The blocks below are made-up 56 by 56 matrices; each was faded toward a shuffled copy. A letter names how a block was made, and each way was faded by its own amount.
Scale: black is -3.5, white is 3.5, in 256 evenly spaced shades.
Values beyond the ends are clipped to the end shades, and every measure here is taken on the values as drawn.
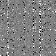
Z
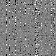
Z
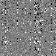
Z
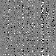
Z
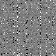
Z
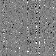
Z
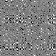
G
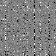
Z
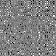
G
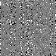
Z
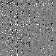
Z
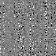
Z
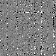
Z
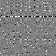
G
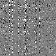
Z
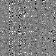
Z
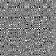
G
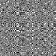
G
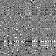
G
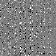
Z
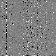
Z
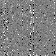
Z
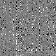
Z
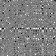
G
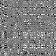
G
